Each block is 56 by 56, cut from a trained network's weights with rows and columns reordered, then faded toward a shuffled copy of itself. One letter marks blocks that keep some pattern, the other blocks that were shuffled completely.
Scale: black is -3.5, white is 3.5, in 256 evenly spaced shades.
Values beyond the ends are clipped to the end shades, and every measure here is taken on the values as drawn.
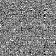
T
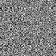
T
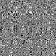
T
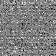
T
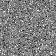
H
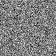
H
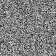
H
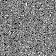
H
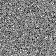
H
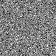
H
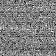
T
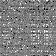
T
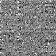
T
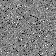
H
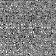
T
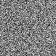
H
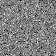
H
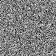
H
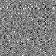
T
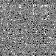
T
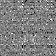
T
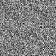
T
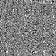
T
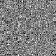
T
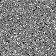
H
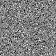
H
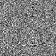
T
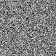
H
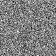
H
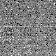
T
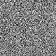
T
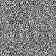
T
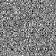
T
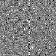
T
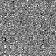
T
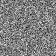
H
